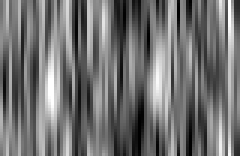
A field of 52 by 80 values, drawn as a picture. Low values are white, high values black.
The histogram is bell-shaped. No overall slope runs across the table. The ninth with the highest average is the bottom middle. Streaks run downward.
